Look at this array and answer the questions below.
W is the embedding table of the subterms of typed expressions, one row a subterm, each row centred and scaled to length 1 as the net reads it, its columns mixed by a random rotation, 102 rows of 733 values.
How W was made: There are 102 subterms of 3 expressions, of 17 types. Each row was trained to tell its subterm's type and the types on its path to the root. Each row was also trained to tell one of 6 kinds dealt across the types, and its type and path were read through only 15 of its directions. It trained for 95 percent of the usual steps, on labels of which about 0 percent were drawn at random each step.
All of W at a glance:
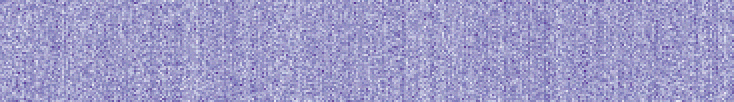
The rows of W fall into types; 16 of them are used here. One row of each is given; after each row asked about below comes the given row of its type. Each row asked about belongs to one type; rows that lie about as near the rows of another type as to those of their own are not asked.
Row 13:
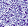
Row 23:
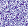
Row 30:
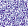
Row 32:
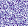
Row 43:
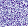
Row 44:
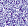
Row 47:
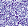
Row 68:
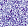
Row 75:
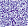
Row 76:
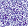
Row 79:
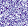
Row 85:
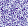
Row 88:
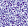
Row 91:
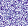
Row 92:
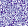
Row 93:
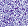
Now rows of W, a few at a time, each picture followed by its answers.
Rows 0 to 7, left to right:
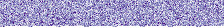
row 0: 44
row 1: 44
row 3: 23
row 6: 91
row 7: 76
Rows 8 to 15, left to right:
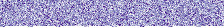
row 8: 88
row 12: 85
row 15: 44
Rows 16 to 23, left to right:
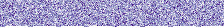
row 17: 68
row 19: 30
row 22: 23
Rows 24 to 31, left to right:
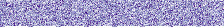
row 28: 43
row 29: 23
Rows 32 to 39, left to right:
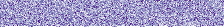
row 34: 44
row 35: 79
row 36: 30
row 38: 85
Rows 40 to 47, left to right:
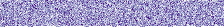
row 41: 88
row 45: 68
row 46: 47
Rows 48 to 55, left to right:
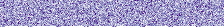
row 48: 43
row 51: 44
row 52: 75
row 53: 92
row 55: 32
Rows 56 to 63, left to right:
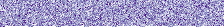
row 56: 92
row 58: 92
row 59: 23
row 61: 75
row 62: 79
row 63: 32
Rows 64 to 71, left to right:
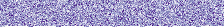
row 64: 79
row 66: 68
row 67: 88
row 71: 75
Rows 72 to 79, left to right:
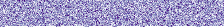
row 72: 88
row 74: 79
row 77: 13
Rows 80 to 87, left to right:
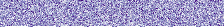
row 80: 23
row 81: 92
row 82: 75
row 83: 76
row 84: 85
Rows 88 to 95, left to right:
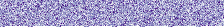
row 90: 88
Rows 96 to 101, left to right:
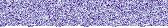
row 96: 79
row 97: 13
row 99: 43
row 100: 76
